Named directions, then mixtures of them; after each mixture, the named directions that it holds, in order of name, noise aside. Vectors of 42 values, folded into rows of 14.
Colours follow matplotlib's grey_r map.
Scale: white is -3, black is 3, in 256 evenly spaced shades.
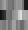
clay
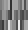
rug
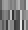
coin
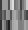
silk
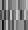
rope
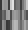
silk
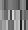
coin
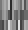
rug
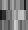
clay, silk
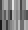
rug, silk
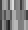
silk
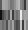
clay, coin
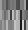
coin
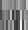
coin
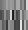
coin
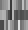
clay, rug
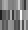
clay, coin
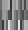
rug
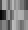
clay, silk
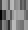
clay, silk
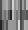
rug, silk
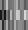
clay, rope
